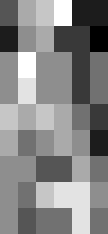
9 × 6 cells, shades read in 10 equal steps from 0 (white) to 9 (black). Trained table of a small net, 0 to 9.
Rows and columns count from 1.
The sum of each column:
39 31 32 33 43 56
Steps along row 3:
down up same up down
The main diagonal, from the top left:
6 4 4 4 5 8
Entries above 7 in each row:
2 2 0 0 0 1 0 0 0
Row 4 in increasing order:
1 4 4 4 5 7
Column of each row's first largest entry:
5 6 5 5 6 6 3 2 2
